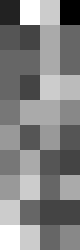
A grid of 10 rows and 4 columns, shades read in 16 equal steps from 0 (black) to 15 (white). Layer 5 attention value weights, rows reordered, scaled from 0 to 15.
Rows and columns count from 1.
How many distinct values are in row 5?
3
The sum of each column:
78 84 84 62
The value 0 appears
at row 1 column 4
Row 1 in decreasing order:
15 12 2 0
